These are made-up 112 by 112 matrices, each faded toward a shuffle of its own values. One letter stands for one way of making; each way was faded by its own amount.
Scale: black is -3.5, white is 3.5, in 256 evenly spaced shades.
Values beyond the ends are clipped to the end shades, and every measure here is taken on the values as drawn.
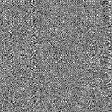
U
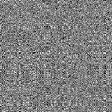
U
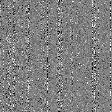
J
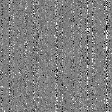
J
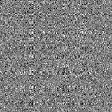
U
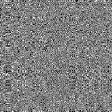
U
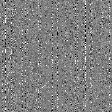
J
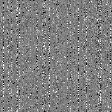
J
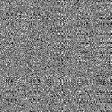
U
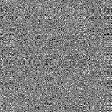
U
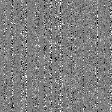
J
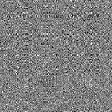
U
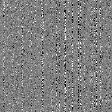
J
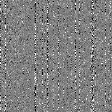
J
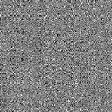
U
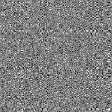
U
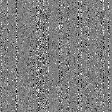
J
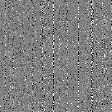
J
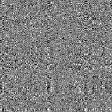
U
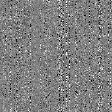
J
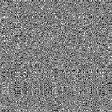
U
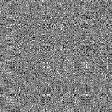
U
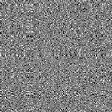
U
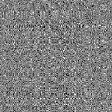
U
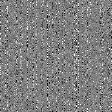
J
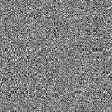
U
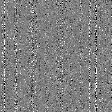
J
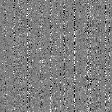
J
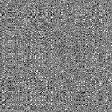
U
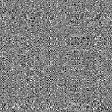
U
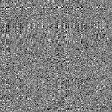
U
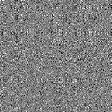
U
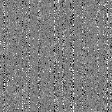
J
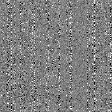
J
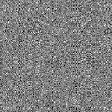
U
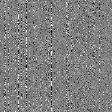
J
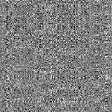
U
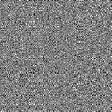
U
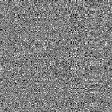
U
